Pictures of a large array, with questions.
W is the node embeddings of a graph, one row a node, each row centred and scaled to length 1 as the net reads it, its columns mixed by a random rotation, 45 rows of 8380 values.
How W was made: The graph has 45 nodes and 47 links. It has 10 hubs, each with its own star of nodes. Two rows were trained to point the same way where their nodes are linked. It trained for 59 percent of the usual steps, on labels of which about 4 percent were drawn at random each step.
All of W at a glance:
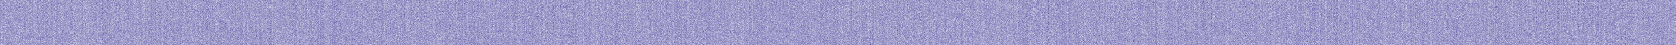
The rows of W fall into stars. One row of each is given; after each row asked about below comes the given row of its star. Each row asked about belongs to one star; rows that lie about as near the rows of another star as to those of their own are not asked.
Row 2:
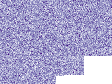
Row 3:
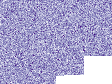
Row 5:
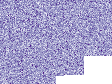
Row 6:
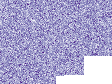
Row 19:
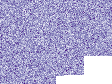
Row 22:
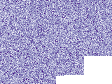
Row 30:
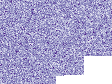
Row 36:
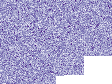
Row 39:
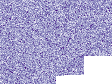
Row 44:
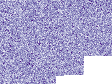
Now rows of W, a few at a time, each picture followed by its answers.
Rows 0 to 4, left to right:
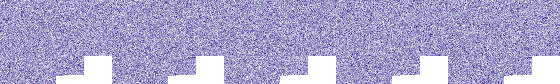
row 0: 39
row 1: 30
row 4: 30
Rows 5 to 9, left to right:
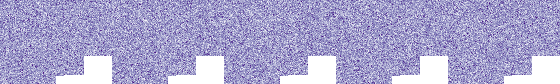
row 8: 5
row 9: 30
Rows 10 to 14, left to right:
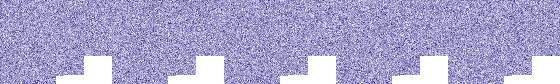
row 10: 19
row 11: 22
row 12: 36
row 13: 39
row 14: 3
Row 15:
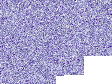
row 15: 5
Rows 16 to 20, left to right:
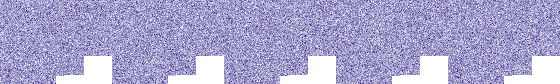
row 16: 39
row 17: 39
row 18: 5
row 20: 6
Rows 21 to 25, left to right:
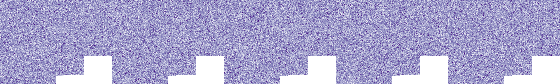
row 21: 36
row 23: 36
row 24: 30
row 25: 3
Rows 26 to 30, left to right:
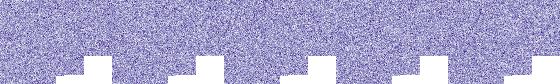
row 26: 30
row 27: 2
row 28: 22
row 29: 36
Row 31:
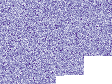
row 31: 44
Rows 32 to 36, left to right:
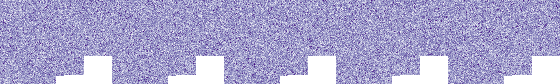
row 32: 44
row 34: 2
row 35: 6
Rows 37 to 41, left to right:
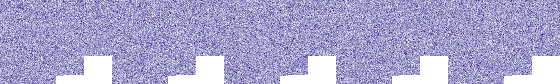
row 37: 2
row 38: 44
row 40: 22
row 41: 3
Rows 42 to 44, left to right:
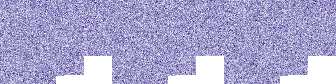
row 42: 22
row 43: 2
